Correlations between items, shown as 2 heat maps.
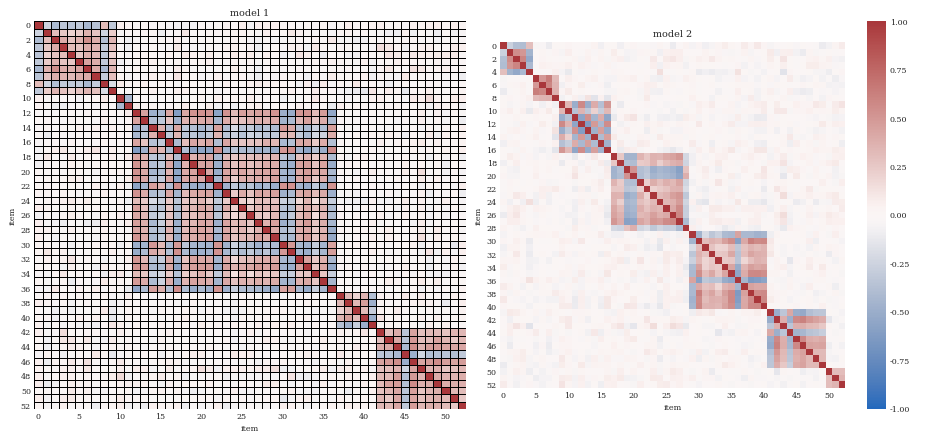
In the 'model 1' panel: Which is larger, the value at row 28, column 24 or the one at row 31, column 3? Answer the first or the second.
the first
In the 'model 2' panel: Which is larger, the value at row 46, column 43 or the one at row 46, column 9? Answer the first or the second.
the first
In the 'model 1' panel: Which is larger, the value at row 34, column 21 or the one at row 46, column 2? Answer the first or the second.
the first
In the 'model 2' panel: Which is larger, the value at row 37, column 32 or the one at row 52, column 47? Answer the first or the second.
the first
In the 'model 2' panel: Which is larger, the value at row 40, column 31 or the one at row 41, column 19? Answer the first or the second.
the first
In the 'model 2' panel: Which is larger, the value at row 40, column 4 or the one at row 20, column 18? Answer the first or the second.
the first
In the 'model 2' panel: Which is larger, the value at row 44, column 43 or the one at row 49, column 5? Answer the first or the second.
the second
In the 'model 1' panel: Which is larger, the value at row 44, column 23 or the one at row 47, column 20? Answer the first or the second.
the second
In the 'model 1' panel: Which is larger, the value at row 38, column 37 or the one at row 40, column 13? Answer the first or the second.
the first
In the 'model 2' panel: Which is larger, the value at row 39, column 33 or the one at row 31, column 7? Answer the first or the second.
the first
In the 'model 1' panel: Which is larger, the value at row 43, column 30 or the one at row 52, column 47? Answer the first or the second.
the second
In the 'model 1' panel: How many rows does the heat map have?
53
